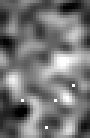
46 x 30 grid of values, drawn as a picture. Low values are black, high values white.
The texture is blotchy. There are four isolated cells, each far higher than the cells round it. The ninth with the highest average is the middle right. The ninth with the lowest average is the bottom left. The values follow a bell shape.
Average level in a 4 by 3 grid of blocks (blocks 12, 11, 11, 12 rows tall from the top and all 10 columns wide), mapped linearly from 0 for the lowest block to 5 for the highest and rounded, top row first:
122 | 235 | 444 | 033
